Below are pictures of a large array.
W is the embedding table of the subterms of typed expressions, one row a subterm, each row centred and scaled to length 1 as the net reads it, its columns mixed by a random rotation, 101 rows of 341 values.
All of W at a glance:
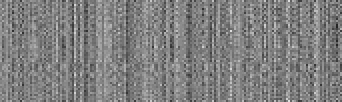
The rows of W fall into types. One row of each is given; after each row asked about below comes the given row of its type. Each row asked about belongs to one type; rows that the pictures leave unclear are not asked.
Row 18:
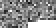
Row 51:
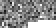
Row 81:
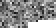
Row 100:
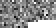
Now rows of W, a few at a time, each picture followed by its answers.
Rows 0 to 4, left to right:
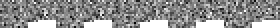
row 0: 100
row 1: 100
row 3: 51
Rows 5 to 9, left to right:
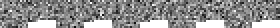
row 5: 18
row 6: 100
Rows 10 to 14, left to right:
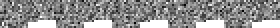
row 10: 51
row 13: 81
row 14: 18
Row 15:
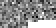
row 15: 51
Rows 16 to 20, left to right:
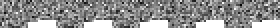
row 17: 18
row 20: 81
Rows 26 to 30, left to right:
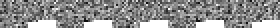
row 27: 18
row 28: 18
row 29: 18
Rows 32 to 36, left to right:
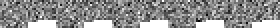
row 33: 18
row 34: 81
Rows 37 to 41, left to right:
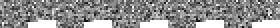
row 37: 100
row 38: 18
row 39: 51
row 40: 18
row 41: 100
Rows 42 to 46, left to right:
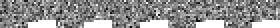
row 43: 51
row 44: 100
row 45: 18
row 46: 100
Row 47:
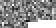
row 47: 100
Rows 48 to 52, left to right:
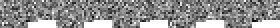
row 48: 100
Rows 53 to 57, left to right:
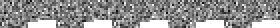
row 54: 100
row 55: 51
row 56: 18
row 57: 51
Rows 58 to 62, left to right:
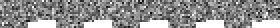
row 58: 100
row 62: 51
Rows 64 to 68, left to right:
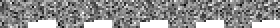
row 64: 81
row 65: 81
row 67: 81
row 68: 81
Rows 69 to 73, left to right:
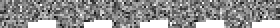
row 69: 51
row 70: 100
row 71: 81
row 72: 100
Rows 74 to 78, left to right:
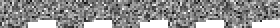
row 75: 18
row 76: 81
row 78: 81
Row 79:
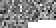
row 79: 51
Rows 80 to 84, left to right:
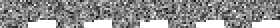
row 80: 18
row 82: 51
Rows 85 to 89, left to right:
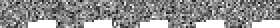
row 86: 81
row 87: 51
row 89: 18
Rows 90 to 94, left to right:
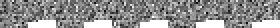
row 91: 51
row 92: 51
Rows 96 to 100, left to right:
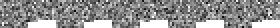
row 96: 100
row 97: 18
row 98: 51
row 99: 51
